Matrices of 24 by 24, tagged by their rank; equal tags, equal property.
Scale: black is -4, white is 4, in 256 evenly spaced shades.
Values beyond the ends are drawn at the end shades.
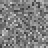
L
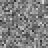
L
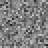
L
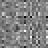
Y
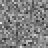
L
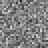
L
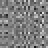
Y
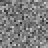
L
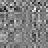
Y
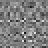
Y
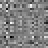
Y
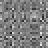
Y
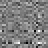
Y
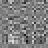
Y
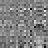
Y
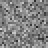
L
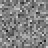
L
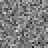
L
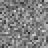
L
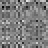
Y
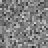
L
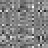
Y
